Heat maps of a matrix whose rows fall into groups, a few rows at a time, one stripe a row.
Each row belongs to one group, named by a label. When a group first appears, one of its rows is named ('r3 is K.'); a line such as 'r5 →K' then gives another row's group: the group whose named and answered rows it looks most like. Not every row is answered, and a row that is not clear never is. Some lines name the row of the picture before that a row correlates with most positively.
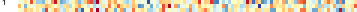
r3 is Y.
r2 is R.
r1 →Y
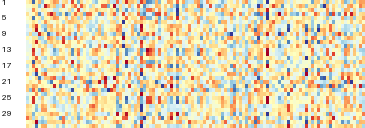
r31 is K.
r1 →R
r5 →R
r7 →K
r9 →Y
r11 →K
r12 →Y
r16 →R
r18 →K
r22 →Y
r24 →K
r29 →R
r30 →Y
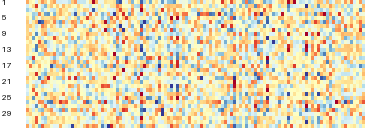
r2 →K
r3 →K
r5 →R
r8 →Y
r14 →Y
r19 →K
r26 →Y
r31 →K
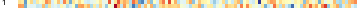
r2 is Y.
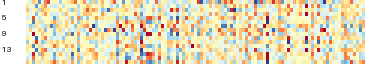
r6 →R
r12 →R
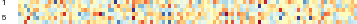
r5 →K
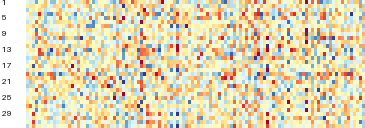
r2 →Y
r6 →K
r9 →K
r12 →R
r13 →Y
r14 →Y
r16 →K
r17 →R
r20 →K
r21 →Y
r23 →K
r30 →Y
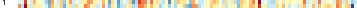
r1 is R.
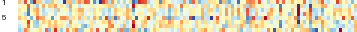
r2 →K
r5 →Y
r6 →K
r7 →K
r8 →Y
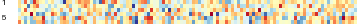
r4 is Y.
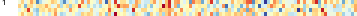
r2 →R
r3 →K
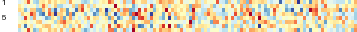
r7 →R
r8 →K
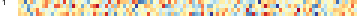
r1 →R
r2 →Y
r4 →Y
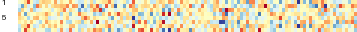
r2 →Y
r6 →Y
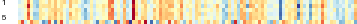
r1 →K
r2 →K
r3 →K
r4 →K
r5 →K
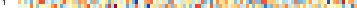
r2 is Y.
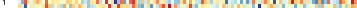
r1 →Y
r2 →R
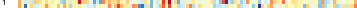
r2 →R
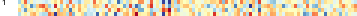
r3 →R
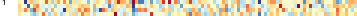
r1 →R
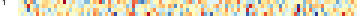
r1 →R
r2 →K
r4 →Y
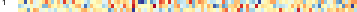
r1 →R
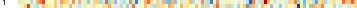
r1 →Y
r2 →K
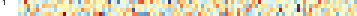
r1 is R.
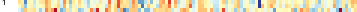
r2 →R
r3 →Y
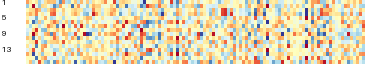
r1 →Y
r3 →K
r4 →K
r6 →R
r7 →Y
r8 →K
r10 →R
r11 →K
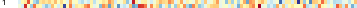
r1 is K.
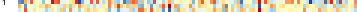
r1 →Y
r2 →R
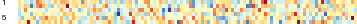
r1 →Y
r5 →Y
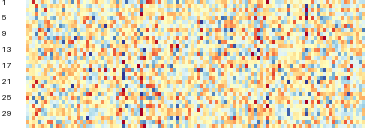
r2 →K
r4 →K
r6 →Y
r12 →R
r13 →Y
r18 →Y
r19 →Y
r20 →Y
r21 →K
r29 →K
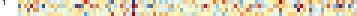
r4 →K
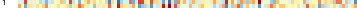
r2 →R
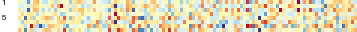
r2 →Y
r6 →Y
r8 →R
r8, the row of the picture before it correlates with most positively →2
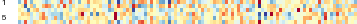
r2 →R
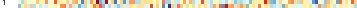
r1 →Y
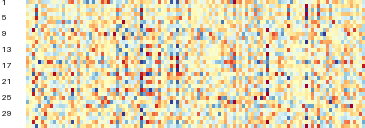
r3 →K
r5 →K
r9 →Y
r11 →K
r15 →R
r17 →R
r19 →R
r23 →R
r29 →Y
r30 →K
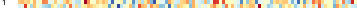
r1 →K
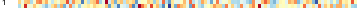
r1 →Y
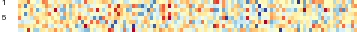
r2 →R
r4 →R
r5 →R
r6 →Y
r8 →K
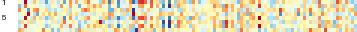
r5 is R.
